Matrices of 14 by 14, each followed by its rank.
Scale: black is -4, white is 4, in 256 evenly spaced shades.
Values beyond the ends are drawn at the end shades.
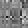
two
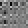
two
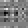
two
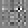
two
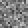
full rank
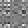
two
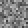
full rank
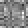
three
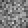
full rank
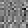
three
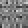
three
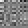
two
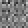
three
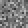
full rank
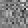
three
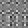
two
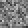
full rank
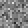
full rank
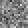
full rank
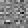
three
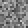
full rank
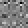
three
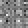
three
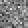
full rank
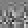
two
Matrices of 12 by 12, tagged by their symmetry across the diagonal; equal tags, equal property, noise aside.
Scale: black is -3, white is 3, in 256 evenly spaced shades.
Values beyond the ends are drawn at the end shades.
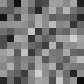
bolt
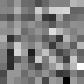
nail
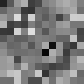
bolt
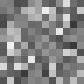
bolt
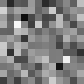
nail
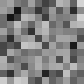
bolt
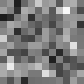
bolt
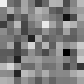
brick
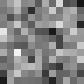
brick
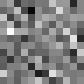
nail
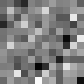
bolt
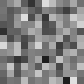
brick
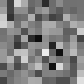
brick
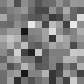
nail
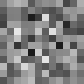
nail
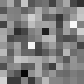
nail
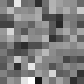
brick
